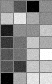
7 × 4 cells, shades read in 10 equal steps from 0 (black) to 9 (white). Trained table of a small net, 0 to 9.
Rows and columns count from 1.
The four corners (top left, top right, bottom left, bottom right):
5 5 0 8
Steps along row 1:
down down up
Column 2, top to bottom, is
3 8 5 4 4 2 6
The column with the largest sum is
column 4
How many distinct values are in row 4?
4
